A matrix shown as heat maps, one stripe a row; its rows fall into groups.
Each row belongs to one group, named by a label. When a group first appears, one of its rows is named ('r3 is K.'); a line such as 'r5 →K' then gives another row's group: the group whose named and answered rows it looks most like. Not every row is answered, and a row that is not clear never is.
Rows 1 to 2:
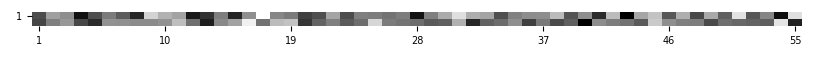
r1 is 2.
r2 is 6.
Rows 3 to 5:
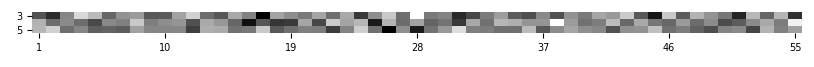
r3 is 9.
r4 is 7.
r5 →2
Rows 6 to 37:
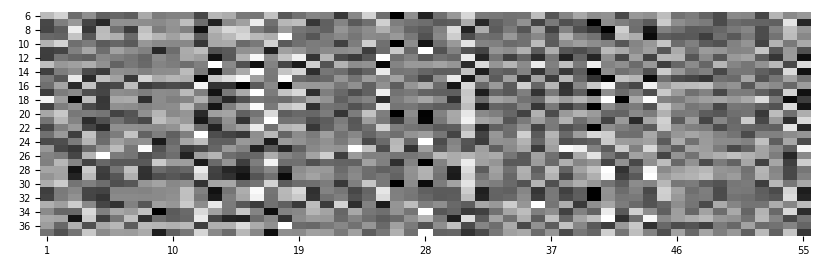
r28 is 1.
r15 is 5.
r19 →6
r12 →6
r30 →2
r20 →2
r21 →2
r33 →7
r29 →1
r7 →6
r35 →1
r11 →9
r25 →7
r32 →6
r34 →9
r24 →9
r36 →5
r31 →6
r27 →2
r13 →7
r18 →1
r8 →5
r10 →2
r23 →1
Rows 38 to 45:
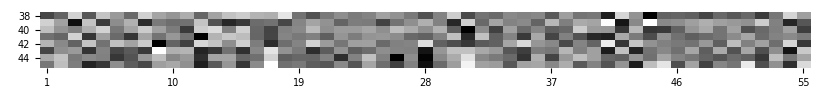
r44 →2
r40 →9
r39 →1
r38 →5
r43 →2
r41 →5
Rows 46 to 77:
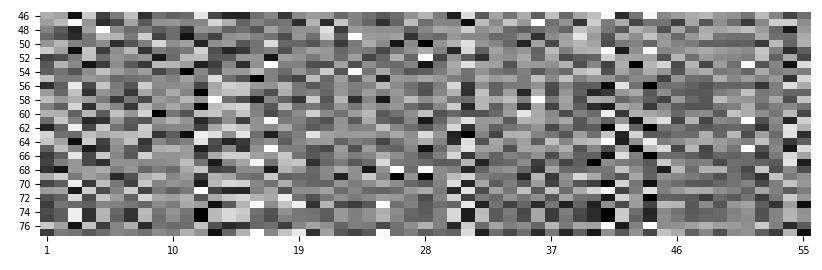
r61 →2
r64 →1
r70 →5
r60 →9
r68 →9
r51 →1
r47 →7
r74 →5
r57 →5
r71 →1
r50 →2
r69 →2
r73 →6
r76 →1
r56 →5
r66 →5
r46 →1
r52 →9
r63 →9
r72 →5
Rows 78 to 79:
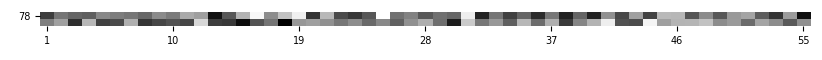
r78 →6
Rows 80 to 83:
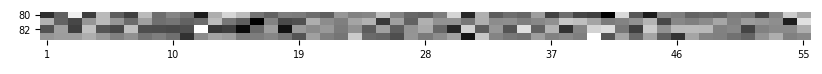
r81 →7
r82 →1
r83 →7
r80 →5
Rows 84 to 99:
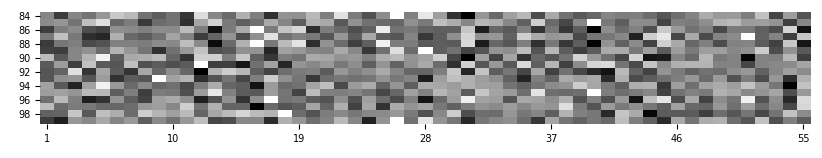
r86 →6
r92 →5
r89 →9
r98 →5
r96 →2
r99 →9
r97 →7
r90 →9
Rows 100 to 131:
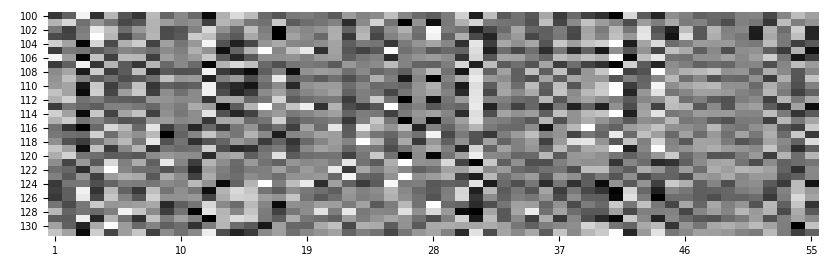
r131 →1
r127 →9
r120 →2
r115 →2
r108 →1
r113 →6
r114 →1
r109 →2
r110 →1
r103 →9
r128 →9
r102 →9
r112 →2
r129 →5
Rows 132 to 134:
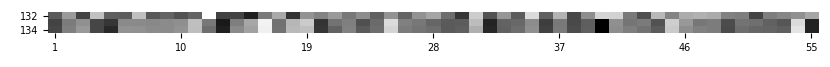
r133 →6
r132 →1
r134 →6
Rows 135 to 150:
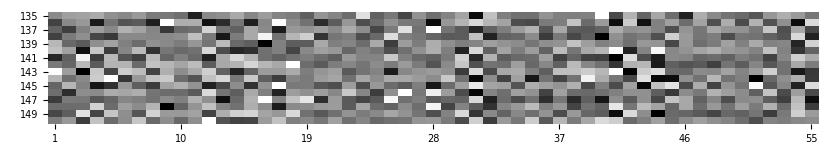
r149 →5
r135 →7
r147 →6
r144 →9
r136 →2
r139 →7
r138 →6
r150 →1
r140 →1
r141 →5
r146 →9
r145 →2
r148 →9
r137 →9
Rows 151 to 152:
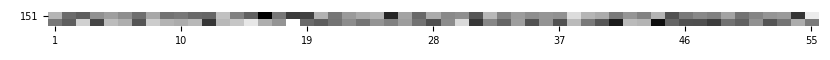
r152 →5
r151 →7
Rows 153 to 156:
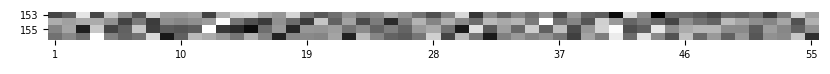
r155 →1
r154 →7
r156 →9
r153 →5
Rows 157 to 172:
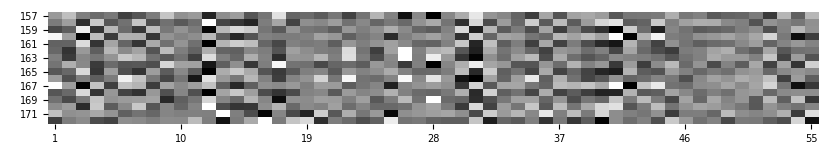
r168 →5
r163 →9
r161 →5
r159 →5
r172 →6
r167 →1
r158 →1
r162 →9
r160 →1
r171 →7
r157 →2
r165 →5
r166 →9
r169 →9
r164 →2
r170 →1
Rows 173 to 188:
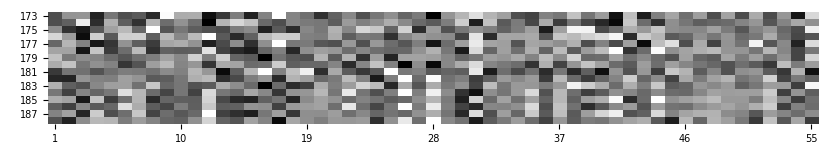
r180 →2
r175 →7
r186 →9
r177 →2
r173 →2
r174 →5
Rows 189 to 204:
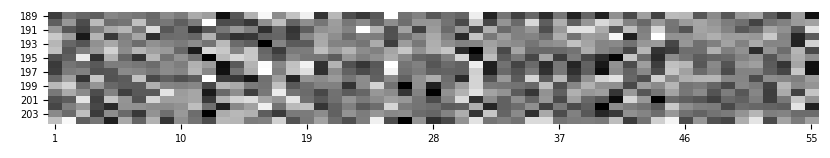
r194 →9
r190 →1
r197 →6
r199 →2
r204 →2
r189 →6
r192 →1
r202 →6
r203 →5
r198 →1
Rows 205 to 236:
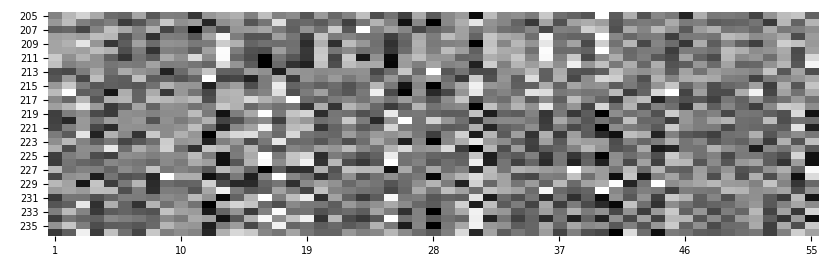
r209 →7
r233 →2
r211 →7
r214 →1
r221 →6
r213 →9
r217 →5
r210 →7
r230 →7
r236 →5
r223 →2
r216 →2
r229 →1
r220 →9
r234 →6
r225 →6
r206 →2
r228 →2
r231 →6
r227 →7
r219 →6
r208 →7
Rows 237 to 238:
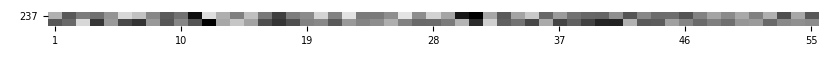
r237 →9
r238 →5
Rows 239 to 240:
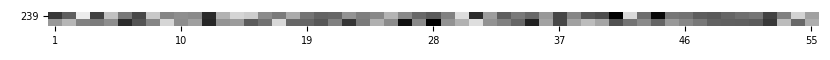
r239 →5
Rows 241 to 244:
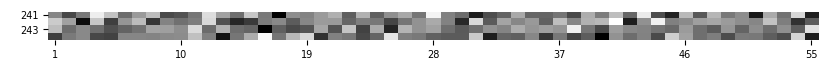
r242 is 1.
